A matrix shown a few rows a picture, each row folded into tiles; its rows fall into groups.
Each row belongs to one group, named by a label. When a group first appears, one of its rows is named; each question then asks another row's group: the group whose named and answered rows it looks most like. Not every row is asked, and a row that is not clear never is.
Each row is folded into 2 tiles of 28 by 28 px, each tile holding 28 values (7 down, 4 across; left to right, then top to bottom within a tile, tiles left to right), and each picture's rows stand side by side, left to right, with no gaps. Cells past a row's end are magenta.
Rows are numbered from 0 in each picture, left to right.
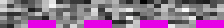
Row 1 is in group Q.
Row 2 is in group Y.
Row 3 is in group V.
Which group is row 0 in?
Y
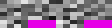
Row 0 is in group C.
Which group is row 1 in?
C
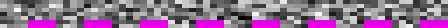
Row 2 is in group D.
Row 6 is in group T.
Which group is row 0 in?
V
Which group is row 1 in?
T
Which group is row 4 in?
T
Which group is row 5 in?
T
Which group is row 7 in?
D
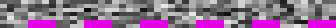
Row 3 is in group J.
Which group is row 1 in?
Y
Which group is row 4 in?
C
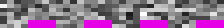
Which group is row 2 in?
T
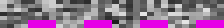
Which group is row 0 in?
Y
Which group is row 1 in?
Q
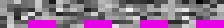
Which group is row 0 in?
D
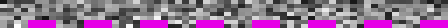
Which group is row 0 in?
Q
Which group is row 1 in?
C
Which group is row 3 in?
J
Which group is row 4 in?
J
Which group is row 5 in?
D
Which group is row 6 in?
Q
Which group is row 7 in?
V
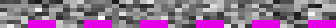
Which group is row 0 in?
V
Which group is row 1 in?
C
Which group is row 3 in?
T
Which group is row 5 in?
T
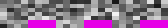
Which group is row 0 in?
J
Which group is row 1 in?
Q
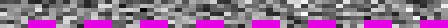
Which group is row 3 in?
J
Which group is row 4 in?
J
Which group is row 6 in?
D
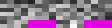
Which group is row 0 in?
Q
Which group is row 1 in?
Q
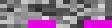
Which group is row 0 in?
J
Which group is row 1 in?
T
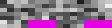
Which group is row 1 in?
Y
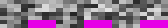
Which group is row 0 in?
T
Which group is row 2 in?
D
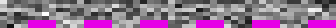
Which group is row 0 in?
Y
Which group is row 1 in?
Q
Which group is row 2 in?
Q
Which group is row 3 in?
Y
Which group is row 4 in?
T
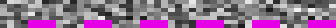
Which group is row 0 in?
D
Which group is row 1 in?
J
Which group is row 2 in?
D
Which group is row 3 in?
C
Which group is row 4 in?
J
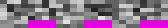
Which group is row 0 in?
D
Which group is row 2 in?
V
